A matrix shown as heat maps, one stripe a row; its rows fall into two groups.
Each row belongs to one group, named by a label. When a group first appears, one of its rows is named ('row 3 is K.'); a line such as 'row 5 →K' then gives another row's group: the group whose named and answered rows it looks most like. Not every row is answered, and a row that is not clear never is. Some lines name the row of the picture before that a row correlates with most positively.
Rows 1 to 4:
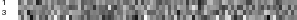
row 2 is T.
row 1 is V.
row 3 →V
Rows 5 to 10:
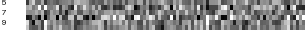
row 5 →V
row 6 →T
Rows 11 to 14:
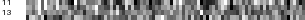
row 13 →T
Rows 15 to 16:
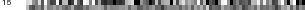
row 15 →T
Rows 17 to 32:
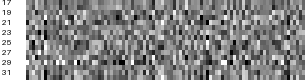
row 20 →T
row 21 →V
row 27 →T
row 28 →V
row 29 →T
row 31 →V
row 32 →V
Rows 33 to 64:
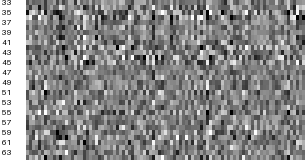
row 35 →V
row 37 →T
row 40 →T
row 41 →T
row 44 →V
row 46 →T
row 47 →T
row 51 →V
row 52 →V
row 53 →T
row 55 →T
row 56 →V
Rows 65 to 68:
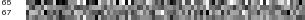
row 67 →V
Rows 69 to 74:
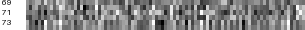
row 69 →T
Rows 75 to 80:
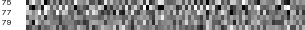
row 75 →V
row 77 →T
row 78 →V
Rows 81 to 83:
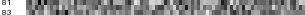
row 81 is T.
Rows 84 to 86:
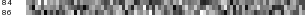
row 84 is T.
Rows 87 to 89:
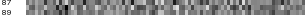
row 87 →V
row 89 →V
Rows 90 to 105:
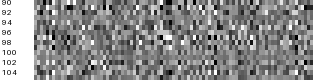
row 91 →T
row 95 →T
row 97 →V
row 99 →V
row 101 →T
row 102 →T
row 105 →T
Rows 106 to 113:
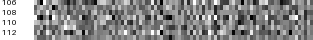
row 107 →V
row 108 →T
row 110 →T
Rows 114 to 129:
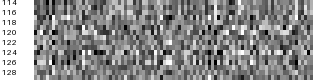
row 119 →T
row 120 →V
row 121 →T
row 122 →V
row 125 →V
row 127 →T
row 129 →T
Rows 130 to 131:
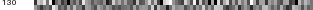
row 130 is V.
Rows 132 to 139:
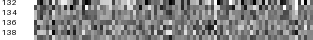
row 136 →V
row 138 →V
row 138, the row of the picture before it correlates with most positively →130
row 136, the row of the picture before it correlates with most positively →130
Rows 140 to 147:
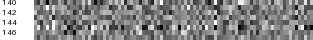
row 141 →T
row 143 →V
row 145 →T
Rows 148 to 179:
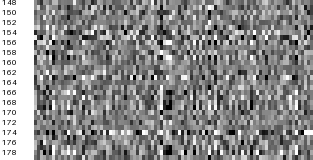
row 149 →T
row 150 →T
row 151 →V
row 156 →V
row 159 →V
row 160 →V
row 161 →T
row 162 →T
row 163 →V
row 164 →V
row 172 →V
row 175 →V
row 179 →T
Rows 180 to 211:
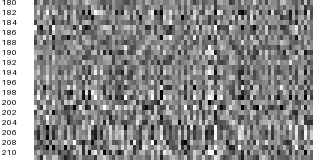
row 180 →V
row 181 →T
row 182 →T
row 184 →V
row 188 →V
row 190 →T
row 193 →T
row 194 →T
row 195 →T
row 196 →T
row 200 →T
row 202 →V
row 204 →T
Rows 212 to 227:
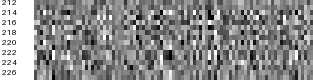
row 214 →V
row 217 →T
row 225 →T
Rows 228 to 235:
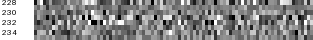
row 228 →V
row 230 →T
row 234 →V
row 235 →T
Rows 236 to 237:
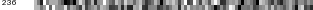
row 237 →T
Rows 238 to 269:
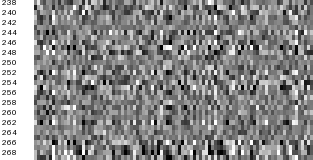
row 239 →V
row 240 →T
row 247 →V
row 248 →T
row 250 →V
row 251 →T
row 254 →T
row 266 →V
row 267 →T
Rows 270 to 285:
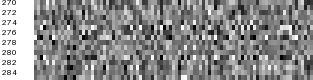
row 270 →T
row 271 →T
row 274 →V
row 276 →T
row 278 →V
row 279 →V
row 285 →V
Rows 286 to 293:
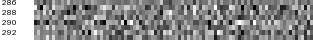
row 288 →V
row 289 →T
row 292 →T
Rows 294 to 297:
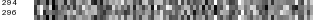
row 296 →V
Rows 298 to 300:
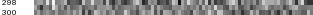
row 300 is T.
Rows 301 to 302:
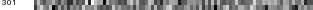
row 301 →T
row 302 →V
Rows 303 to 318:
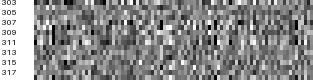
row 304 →T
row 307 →T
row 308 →V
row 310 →V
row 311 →V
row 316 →V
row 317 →T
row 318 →V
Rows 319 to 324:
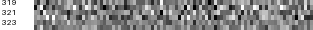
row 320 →V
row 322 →T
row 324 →V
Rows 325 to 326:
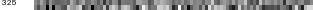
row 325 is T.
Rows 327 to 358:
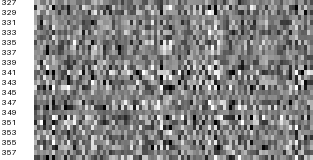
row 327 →T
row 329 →T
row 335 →V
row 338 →T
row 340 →T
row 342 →V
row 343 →T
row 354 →T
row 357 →T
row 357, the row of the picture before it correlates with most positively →325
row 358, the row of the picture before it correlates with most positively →326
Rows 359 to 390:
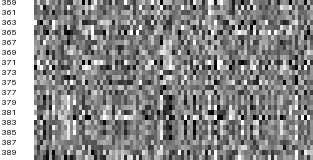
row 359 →T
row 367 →V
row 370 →V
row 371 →T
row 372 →V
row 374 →V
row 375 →T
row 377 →T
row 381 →T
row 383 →V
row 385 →V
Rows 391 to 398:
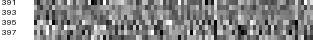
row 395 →V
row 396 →T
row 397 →T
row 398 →T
